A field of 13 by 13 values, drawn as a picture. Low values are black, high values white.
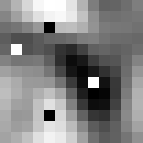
Overall the values sit about 50% of the way up the scale. Four lone cells stand out: two far higher and two far lower than their neighbours. The top right is the smoothest part.
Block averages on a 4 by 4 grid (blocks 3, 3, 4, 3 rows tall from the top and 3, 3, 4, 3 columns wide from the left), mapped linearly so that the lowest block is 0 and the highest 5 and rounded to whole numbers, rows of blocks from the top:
3542 / 2112 / 4402 / 4523
